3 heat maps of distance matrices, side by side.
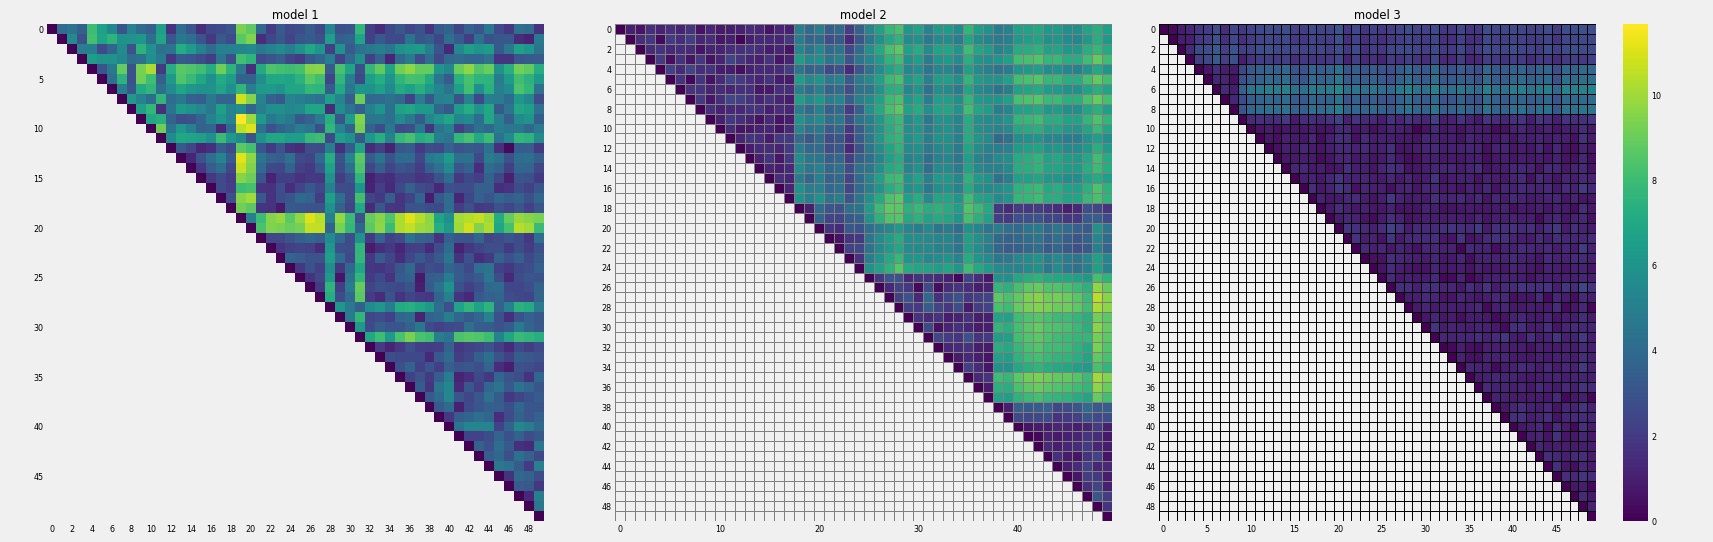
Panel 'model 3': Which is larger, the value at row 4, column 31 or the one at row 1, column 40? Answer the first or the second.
the first
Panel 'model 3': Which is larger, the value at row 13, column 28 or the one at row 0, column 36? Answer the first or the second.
the second
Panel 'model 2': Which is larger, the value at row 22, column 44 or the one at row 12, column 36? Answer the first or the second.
the second
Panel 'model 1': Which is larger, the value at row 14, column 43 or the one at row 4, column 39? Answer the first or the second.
the second
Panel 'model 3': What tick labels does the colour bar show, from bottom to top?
0, 2, 4, 6, 8, 10
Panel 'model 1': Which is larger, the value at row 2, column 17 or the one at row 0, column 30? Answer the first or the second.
the first
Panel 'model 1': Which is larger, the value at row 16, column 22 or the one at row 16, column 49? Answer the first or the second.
the second
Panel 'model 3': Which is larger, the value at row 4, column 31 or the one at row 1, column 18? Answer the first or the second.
the first
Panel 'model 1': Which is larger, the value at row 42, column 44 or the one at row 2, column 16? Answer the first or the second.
the second
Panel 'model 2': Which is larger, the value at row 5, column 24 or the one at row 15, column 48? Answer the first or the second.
the second
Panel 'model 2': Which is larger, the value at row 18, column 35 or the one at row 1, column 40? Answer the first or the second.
the first
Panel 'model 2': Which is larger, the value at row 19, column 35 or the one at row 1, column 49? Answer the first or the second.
the first
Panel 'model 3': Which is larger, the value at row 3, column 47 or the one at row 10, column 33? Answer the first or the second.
the first
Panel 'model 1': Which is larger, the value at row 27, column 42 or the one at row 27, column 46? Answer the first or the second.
the second
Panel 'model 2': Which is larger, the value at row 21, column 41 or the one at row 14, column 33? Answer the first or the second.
the second
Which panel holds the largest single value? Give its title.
model 1
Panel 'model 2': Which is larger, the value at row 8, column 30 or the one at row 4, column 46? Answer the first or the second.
the first
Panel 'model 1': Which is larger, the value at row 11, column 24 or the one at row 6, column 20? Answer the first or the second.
the first
